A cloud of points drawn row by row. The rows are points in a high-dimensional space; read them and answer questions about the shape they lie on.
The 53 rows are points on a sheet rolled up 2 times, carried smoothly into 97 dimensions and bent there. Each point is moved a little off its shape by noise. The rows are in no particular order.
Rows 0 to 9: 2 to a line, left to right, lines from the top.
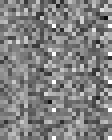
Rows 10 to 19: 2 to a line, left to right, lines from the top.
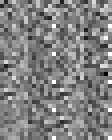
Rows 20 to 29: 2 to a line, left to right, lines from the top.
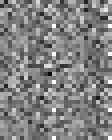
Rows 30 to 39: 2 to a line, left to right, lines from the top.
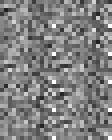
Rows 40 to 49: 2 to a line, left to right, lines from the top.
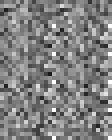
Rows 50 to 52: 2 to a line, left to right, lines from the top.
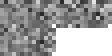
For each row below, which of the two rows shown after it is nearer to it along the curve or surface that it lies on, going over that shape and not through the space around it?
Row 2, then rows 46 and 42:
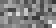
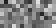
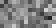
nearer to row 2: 46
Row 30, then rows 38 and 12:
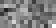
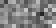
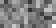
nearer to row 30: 12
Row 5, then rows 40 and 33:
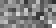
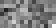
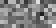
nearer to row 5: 33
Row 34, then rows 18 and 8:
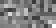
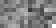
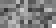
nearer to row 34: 8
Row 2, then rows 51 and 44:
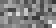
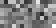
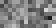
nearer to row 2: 51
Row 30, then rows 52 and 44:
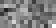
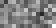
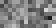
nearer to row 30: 44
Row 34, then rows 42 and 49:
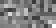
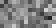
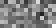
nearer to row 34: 49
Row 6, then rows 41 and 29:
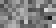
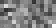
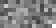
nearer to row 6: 41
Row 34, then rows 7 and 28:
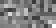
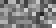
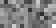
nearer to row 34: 7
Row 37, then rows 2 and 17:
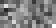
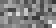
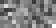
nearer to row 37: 17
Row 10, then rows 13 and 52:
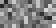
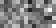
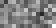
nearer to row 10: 13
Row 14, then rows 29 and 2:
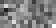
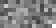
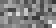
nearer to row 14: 2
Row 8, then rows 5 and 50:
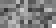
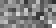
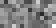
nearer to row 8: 50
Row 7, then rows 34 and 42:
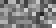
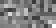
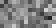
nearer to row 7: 34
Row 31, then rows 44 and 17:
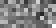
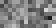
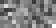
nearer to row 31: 17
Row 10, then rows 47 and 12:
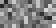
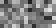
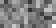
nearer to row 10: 47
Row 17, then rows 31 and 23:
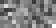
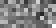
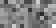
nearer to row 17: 31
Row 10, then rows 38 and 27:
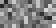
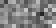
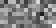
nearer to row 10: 27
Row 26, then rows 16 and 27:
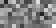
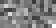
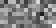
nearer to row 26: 27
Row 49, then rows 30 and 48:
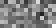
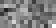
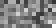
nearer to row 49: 48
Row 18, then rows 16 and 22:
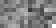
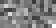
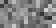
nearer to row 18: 22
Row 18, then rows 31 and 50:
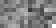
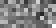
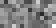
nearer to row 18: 50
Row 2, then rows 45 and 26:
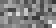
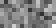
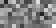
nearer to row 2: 26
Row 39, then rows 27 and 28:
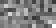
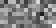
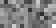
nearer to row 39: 27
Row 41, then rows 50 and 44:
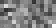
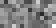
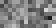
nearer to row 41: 44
